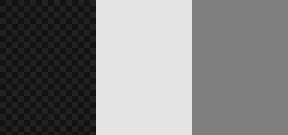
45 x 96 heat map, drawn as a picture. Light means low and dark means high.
The table splits into one row of 3 panels. Panel 1,1: very high, checkered, faint in contrast. Panel 1,2: very low, flat. Panel 1,3: middling, flat.
